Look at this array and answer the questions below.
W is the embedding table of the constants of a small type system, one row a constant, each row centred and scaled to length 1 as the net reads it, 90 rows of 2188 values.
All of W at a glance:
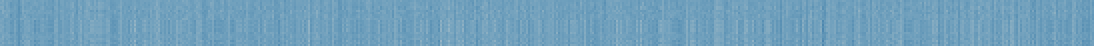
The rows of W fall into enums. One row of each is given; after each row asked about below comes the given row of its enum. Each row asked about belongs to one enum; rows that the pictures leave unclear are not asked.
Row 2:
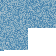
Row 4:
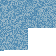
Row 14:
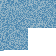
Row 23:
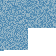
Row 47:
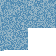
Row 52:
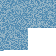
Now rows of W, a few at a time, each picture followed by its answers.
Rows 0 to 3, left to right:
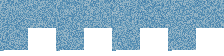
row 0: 14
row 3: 23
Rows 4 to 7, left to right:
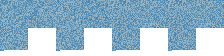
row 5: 2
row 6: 14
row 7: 14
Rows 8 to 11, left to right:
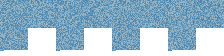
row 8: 52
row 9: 4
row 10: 14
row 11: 2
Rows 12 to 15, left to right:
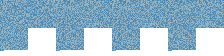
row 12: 23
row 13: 14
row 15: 52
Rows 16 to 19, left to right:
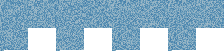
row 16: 47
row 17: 23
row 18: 14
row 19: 14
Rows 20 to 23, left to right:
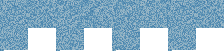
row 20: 23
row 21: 4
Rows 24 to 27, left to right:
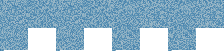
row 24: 23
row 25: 23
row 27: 52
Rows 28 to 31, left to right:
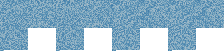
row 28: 52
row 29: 14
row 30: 4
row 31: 4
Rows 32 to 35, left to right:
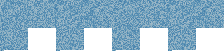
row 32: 47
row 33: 4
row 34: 52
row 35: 4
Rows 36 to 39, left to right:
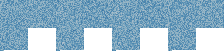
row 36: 14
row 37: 2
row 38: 2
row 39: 47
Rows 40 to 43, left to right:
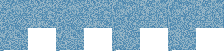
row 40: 52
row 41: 52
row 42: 47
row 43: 47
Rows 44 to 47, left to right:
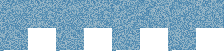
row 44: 52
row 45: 52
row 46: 4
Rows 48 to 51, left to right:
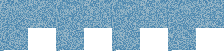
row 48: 14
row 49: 47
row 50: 47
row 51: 52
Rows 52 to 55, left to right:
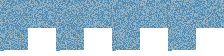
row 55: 23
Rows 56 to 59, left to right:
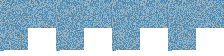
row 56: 52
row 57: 47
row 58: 47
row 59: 14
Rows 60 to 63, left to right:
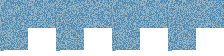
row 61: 52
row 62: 47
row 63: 14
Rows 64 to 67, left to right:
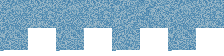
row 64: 52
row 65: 52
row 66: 4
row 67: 52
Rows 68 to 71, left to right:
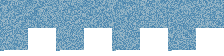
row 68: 4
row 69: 23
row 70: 47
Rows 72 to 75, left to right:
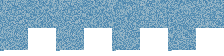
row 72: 23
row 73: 23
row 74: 47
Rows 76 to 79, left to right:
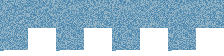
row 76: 23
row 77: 52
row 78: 14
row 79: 52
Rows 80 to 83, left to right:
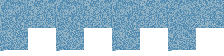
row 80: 47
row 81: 47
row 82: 47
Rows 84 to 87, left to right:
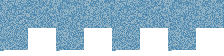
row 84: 23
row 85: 47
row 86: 23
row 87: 47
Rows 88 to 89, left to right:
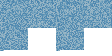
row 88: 52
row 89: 47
